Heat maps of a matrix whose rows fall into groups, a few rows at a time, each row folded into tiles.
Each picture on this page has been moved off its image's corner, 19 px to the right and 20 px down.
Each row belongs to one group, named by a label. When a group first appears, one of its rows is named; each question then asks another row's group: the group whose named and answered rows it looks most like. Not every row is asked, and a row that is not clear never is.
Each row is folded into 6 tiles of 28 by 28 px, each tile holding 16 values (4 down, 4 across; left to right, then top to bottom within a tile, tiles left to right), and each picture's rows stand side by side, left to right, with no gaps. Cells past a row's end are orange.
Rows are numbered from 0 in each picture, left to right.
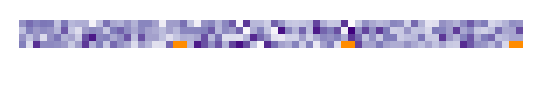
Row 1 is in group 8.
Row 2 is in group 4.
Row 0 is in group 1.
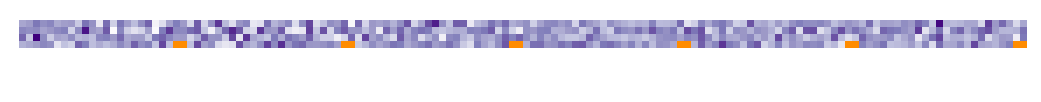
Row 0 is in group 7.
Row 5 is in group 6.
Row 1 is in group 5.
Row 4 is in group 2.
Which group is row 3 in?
8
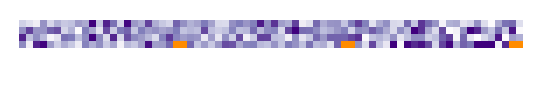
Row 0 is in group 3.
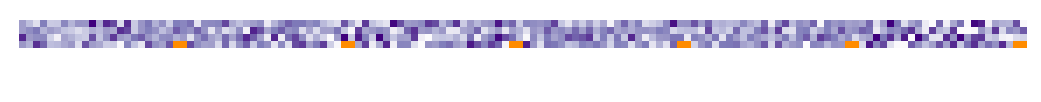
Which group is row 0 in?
3
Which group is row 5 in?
5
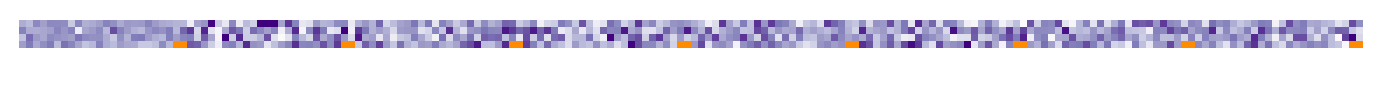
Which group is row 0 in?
8
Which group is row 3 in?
4
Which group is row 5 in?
8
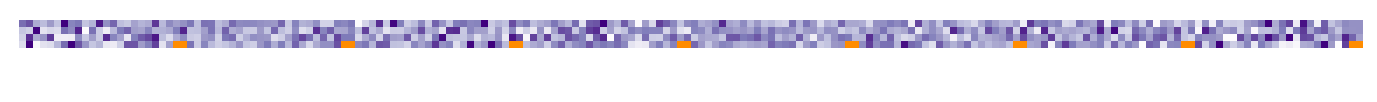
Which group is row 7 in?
3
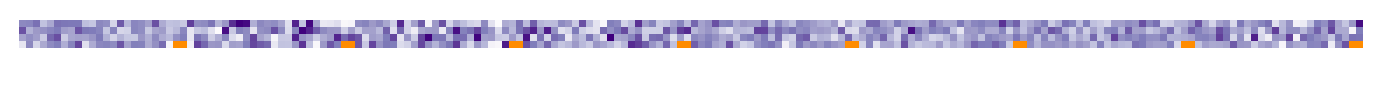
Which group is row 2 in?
1
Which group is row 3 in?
4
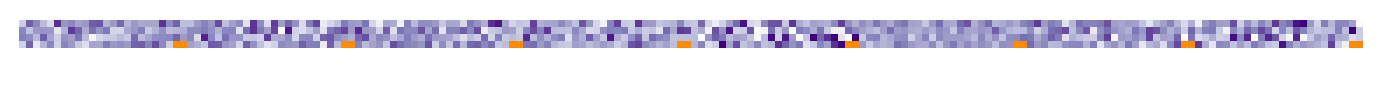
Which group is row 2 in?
2
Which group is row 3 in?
4
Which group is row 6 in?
6
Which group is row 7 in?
7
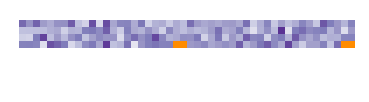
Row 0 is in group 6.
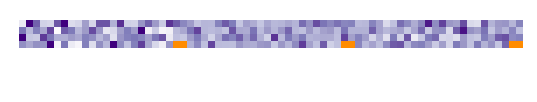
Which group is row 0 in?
1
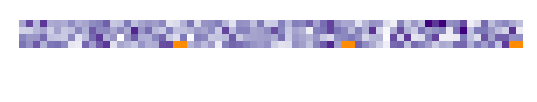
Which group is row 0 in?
6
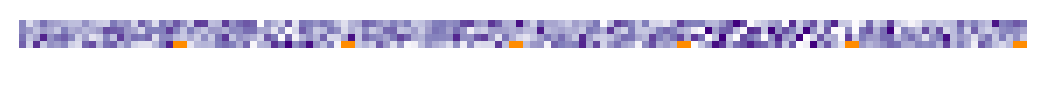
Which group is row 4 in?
2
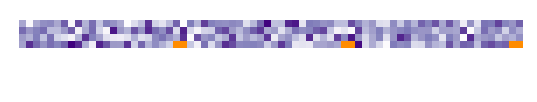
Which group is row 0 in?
8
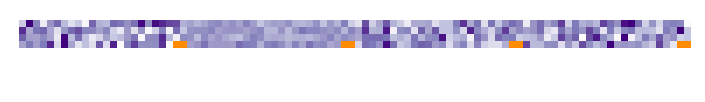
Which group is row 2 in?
2
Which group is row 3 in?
7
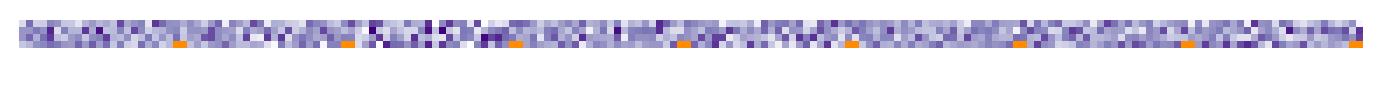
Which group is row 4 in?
3
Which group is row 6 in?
5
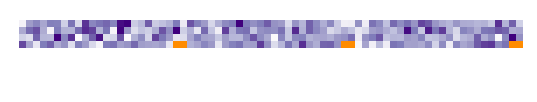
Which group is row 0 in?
7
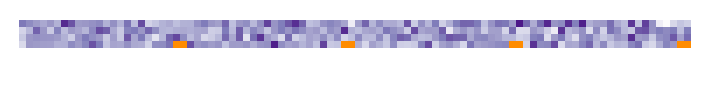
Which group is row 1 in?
7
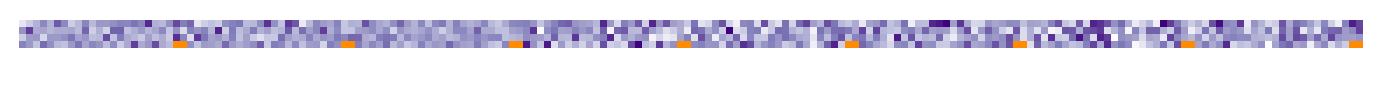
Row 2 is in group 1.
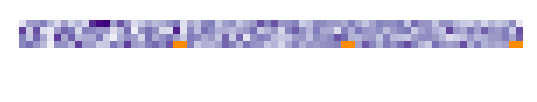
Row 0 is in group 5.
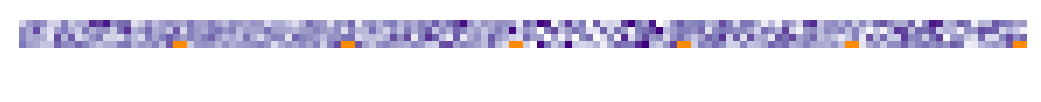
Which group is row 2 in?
7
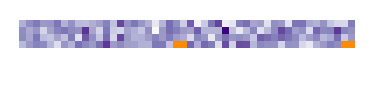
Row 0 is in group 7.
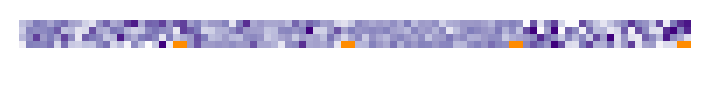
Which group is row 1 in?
2
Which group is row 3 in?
2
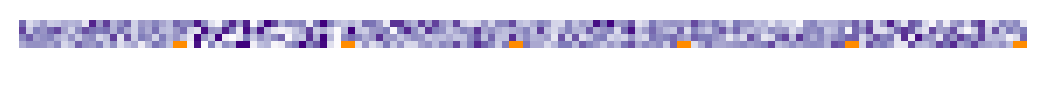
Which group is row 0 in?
3
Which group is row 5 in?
5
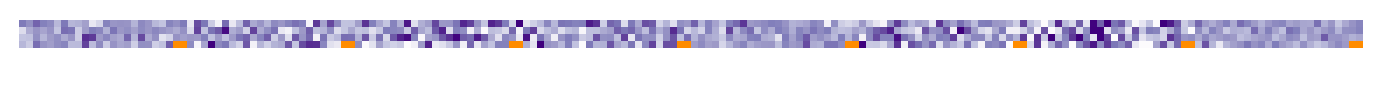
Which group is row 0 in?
1
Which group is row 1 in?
3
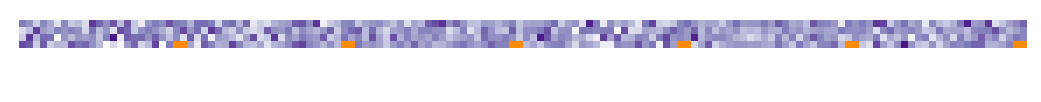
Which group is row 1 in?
4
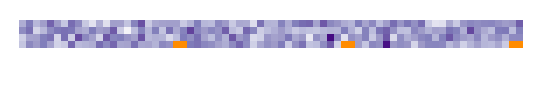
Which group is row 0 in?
5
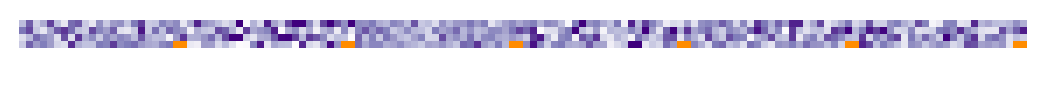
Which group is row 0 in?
5
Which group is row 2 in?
4
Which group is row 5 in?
4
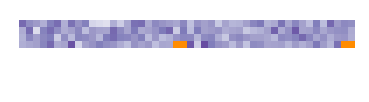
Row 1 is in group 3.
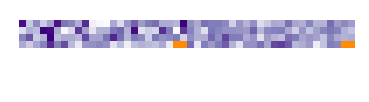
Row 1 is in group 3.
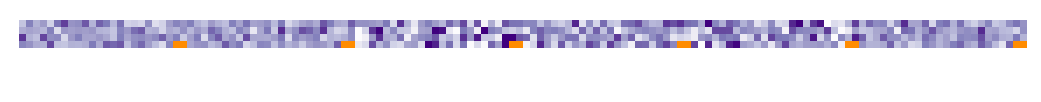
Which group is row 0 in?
1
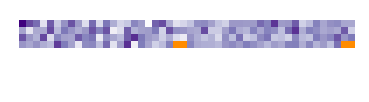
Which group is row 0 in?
6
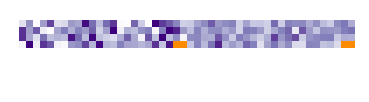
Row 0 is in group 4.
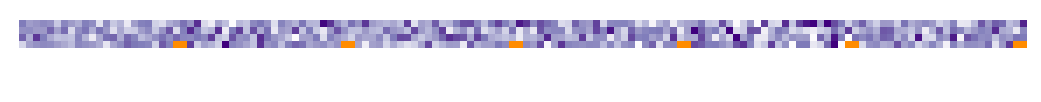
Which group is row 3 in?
6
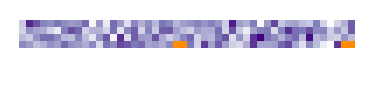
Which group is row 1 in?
1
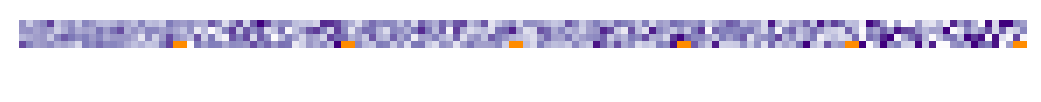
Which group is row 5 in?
3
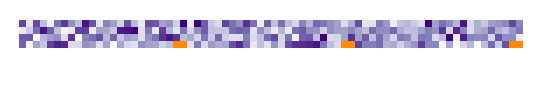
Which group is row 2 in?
3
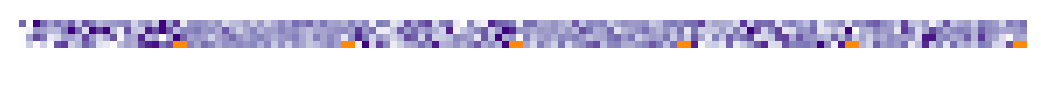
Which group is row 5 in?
1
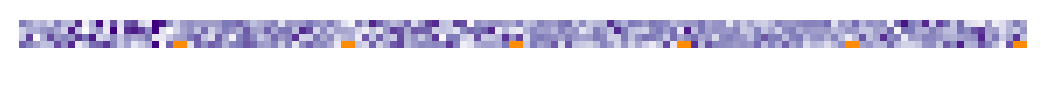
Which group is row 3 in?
8
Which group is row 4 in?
1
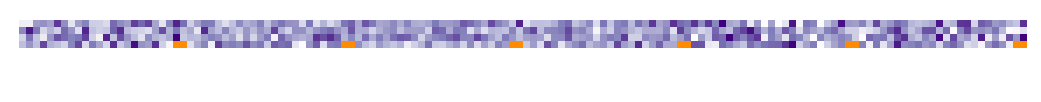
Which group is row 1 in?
6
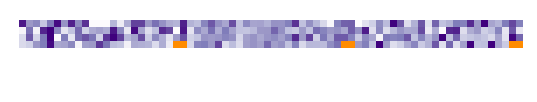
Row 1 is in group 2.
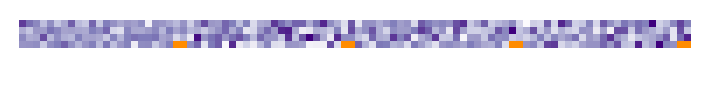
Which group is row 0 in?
6
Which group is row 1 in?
8
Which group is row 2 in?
7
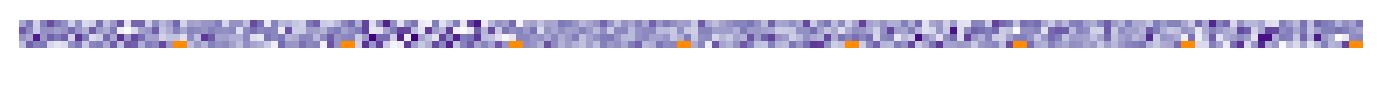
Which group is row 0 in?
5
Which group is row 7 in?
1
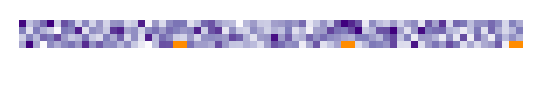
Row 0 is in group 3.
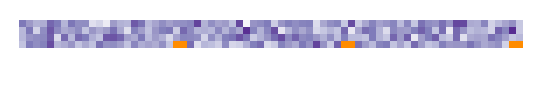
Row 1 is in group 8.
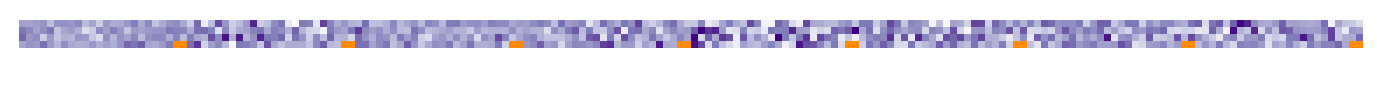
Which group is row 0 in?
4
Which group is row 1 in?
4
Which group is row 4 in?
4
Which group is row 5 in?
5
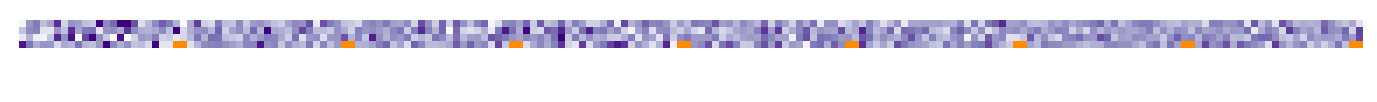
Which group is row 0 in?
7
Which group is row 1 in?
2
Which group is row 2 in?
7
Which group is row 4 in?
6
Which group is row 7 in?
8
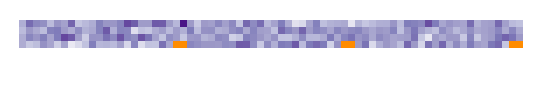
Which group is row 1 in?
8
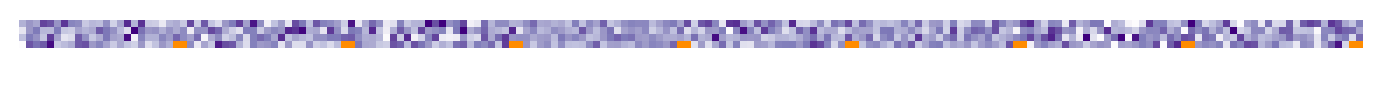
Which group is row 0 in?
2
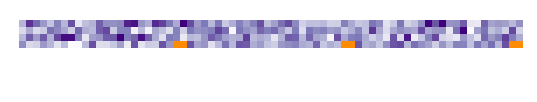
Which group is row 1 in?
6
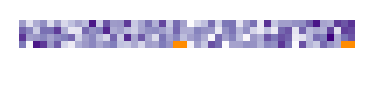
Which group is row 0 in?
3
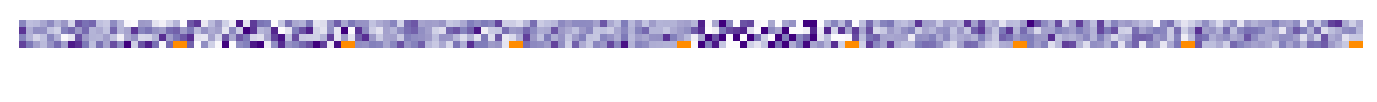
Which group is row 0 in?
8
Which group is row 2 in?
2
